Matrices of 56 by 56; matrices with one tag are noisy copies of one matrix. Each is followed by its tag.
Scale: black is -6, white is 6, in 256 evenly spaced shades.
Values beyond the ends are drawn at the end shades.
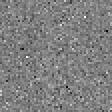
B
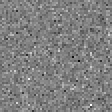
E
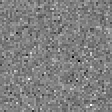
E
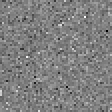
B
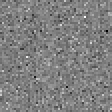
B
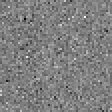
B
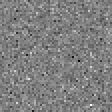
E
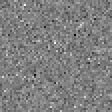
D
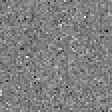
B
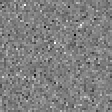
D
